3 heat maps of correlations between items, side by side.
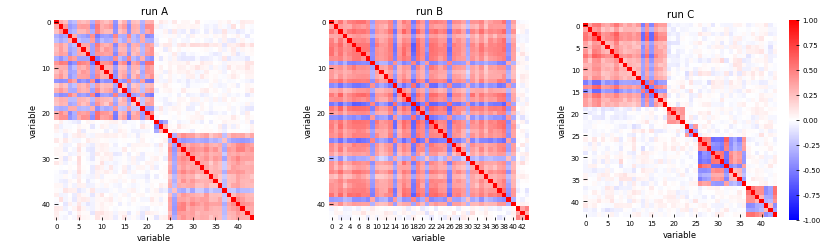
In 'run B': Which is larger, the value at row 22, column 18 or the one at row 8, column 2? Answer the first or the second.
the second
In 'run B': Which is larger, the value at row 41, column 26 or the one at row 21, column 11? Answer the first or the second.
the first
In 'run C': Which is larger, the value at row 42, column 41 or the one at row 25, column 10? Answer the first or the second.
the first
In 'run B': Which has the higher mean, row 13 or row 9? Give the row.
13
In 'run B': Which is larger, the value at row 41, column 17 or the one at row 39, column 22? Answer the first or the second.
the first
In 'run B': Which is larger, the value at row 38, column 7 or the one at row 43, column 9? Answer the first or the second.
the first
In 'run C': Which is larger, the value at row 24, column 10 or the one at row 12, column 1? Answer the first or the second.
the second
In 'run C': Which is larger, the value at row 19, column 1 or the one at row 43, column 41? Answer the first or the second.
the first
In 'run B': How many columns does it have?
44
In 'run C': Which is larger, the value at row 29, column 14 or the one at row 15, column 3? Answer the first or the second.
the first
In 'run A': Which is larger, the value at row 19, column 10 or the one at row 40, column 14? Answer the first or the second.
the second
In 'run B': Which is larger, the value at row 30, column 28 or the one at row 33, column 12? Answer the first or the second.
the second
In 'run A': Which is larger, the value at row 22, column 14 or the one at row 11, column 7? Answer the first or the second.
the second
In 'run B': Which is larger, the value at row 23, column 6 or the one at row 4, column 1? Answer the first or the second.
the first
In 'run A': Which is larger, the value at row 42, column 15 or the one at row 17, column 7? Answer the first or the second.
the second
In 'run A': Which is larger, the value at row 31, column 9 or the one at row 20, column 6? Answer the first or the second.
the second
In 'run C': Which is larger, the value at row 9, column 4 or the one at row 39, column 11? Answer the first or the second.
the first
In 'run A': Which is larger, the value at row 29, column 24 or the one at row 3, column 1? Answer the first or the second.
the first
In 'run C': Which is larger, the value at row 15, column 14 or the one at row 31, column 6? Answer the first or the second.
the second
